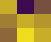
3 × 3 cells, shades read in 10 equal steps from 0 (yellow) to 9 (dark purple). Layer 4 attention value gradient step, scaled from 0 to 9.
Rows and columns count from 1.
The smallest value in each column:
2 0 2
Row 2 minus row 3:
-1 2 1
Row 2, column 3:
3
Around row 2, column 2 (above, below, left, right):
9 0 4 3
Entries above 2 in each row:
2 2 1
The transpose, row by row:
2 4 5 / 9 2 0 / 6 3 2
